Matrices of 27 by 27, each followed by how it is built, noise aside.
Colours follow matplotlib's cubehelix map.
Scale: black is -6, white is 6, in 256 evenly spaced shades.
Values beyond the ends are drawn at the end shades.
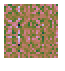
low rank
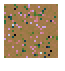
sparse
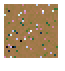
sparse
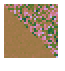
upper triangular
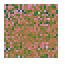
low rank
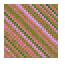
Toeplitz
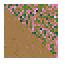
upper triangular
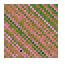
Toeplitz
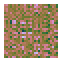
low rank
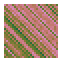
Toeplitz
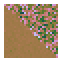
upper triangular
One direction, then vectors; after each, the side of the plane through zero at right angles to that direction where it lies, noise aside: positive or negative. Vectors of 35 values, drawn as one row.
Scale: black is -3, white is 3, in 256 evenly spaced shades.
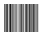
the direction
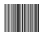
negative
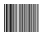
positive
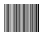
negative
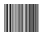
positive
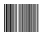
positive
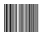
positive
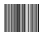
negative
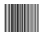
negative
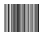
negative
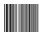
positive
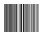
positive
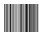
positive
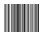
negative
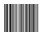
positive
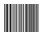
positive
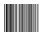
positive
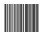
positive
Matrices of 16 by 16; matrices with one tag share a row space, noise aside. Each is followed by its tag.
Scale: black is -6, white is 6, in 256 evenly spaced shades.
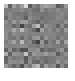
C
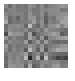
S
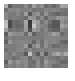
S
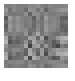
S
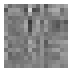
S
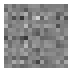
C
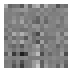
C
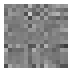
S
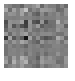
C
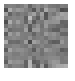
S
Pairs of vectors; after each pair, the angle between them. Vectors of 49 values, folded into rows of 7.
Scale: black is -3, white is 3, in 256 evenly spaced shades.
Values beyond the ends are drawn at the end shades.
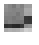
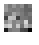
partly opposed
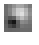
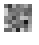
orthogonal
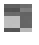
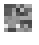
partly aligned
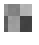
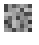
orthogonal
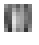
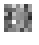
partly aligned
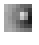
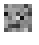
orthogonal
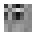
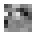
partly opposed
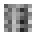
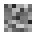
orthogonal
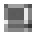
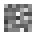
orthogonal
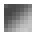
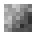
nearly opposite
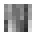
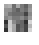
nearly parallel
